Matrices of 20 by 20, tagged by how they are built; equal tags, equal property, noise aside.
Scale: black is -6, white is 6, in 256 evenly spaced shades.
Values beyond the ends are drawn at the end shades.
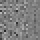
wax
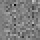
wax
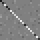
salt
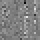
wax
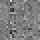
wax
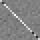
salt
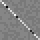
salt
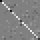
salt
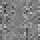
wax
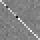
salt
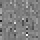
wax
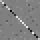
salt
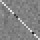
salt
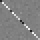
salt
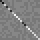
salt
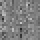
wax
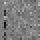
wax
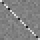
salt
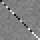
salt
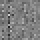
wax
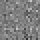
wax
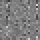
wax
